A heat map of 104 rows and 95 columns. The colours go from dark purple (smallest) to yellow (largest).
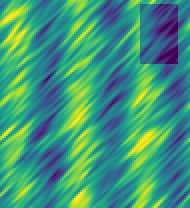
Stripes: upright, repeating 3 times. Ninth with the lowest average: top right. Odd patch: lower, in the top right.
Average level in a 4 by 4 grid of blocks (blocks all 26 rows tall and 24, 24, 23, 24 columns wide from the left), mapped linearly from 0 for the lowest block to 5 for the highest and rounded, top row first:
5430 | 4422 | 4534 | 4433
